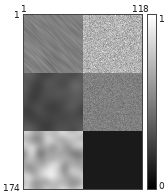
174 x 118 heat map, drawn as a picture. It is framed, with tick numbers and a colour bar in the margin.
The table splits into 3 rows of 2 panels. Panel 1,1: middling, slanting down to the right, faint in contrast. Panel 1,2: high, fine-grained. Panel 2,1: low, smooth, faint in contrast. Panel 2,2: middling, fine-grained, faint in contrast. Panel 3,1: high, smooth. Panel 3,2: very low, flat.
